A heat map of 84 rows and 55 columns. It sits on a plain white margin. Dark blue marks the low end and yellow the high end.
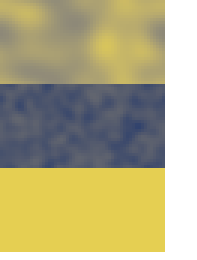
It is made of 3 by 1 panels. Panel 1,1: high, smooth. Panel 2,1: low, blotchy, faint in contrast. Panel 3,1: very high, flat.
